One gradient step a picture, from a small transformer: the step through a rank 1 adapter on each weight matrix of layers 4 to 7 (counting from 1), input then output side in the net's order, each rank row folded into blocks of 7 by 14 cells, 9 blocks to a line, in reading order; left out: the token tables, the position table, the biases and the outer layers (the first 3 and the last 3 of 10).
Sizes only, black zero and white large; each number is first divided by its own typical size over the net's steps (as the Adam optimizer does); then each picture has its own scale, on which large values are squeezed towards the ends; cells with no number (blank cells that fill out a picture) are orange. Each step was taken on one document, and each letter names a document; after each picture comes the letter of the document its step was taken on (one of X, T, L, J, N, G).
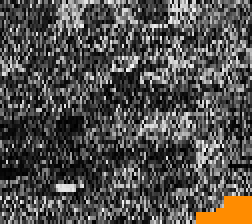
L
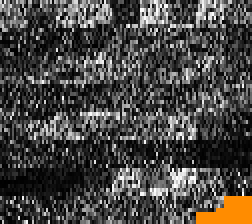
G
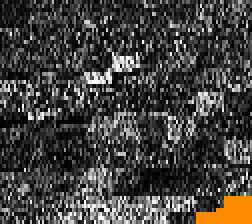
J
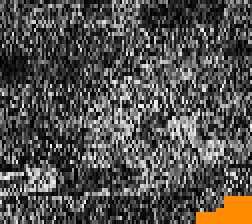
L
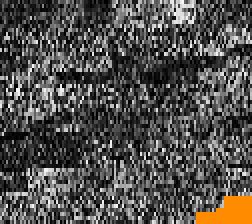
L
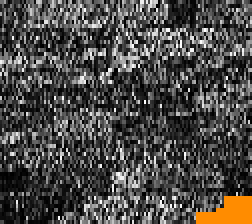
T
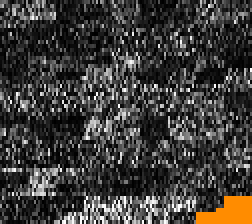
J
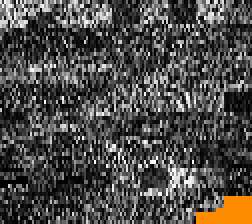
G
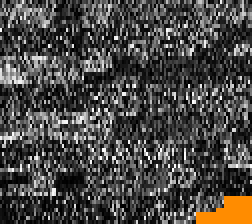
T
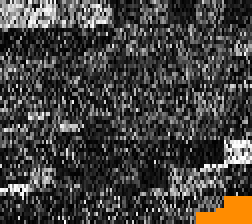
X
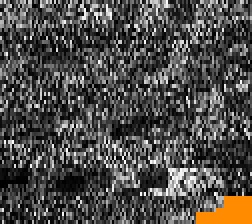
G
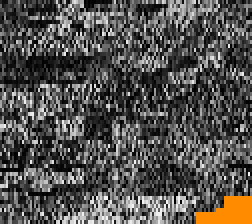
L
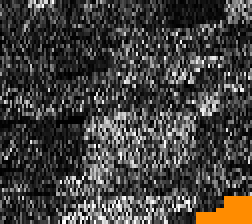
J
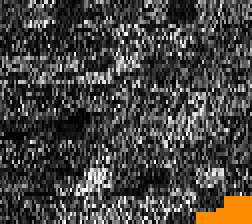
J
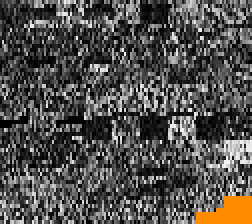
L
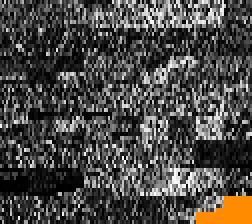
G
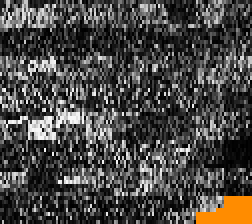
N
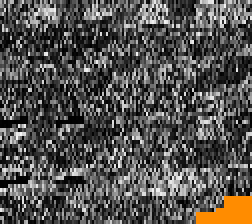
X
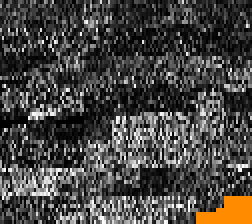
J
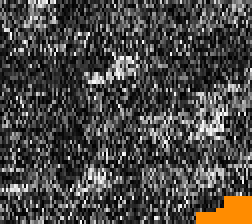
J
